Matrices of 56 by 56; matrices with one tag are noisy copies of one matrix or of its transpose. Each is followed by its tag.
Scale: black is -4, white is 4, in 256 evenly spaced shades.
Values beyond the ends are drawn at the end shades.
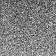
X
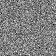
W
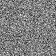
W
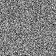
W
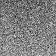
X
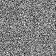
W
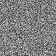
W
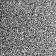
X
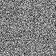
W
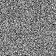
W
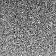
X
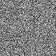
W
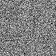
W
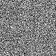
W
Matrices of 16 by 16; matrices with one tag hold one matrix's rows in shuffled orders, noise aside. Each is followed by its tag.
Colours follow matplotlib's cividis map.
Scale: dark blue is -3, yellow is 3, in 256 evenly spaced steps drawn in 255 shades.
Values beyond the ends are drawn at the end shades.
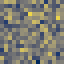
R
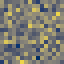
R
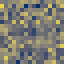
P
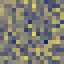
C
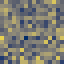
P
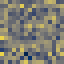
P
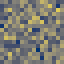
R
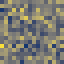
P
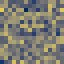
P
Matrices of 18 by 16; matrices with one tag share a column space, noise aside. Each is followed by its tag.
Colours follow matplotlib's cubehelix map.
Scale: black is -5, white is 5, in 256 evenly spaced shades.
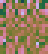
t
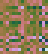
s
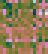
t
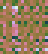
s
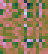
t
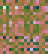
s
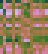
t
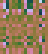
t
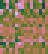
t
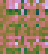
t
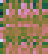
t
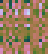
t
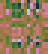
t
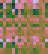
t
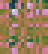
t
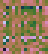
s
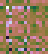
s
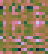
s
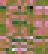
s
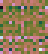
s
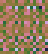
s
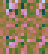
t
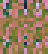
t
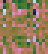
t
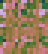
t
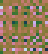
s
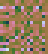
s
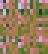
t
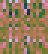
t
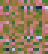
s
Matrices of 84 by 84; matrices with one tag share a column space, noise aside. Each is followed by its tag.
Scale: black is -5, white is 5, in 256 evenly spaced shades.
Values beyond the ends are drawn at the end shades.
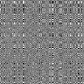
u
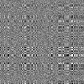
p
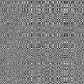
u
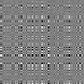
p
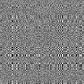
p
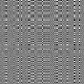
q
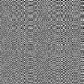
q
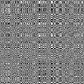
u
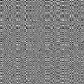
q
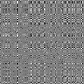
u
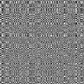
u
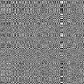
u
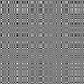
u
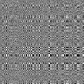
p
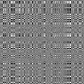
u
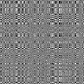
u
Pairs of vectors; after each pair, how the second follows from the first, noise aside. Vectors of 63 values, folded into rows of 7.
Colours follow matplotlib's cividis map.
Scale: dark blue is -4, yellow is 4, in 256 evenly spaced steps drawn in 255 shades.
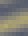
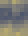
wrapped around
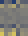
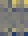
reversed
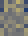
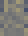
shrunk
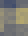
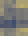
wrapped around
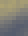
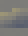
partly zeroed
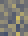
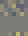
partly zeroed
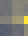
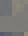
partly zeroed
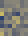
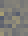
shrunk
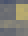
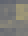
shrunk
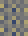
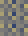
reversed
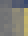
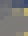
partly zeroed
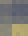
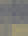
shrunk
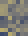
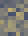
wrapped around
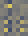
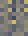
wrapped around
